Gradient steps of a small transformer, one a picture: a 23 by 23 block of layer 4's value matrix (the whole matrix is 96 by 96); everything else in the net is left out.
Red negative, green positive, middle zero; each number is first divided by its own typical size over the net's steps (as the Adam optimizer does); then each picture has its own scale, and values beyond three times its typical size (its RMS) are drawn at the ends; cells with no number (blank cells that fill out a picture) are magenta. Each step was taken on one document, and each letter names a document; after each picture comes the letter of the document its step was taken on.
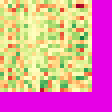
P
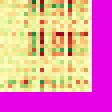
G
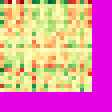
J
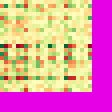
P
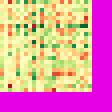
G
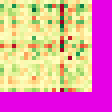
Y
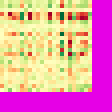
Y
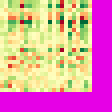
Y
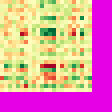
J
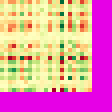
Y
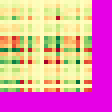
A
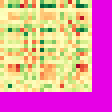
Y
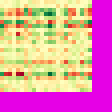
J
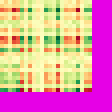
A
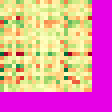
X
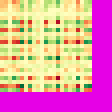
A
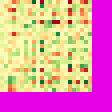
G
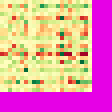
Y
